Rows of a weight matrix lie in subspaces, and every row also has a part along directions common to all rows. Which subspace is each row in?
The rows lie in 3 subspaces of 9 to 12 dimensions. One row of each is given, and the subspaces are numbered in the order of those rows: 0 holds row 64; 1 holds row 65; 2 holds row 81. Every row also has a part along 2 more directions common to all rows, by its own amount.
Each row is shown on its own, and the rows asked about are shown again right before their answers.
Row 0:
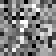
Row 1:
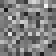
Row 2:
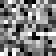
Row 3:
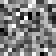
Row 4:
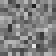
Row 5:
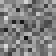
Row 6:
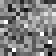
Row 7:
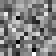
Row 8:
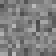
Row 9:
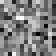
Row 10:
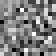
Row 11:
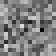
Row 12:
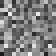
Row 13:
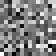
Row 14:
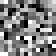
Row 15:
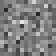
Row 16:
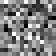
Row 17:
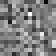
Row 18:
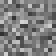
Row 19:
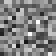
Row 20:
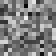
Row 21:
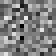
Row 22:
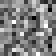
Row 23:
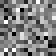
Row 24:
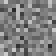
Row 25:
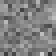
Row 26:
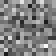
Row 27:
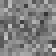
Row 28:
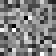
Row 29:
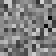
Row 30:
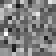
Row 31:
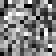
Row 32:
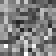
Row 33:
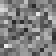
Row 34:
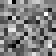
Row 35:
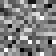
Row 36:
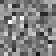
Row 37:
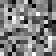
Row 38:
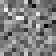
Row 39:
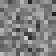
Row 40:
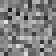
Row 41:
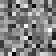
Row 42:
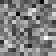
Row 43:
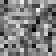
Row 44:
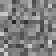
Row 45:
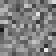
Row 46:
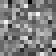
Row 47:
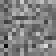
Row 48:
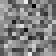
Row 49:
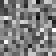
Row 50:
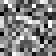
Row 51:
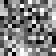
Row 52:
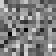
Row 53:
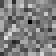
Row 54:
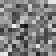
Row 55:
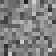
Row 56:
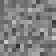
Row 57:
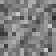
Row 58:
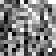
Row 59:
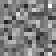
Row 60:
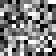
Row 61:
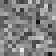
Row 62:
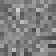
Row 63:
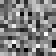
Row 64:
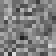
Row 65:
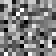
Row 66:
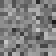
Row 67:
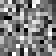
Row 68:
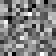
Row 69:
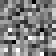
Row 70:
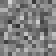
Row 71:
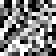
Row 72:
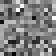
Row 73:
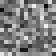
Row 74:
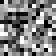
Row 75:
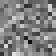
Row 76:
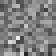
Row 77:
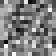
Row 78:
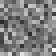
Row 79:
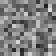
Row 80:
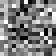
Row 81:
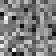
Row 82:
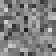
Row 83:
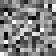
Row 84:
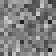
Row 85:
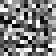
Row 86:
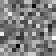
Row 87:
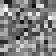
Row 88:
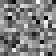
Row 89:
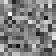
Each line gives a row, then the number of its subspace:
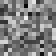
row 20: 2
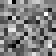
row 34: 1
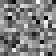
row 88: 1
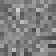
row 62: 1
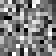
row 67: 1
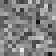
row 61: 0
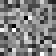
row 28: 2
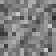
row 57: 2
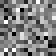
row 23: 0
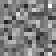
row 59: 0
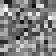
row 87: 1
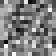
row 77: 2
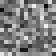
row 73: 0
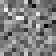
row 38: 1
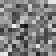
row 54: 2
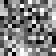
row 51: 0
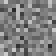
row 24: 1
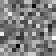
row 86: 1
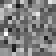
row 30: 2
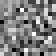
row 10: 1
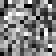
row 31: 2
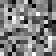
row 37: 1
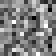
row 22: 2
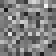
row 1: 0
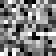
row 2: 0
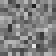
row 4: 0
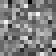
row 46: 0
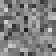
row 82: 1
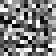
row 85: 0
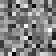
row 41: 0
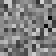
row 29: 1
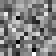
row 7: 1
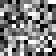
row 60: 2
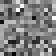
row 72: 2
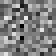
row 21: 2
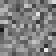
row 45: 2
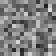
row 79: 0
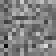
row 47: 2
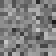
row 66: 1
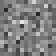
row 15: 0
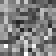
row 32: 2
